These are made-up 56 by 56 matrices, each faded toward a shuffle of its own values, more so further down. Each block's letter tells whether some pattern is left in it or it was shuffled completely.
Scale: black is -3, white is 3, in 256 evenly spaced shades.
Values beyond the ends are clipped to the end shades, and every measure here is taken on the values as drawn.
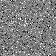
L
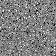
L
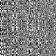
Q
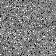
L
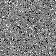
L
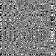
Q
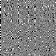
Q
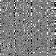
Q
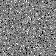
L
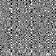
Q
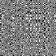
Q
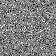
L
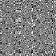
Q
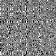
Q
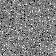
L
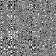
Q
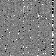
Q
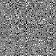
Q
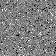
L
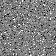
L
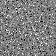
L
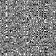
Q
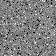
L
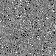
L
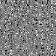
Q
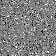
L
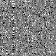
Q
